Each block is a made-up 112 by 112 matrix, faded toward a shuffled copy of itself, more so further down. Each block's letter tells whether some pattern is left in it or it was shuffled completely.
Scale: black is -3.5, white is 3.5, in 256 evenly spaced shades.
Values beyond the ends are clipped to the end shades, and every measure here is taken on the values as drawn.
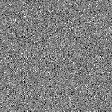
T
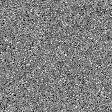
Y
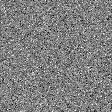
Y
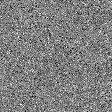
Y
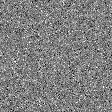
Y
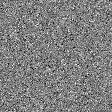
Y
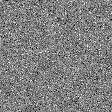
Y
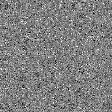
T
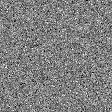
Y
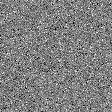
Y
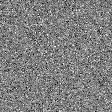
Y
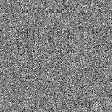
T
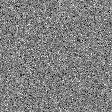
Y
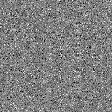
T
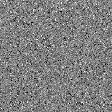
T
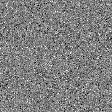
T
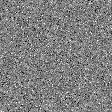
Y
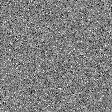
Y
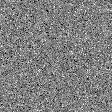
Y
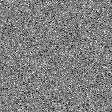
Y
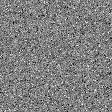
Y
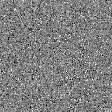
T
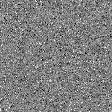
T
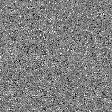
T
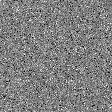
Y
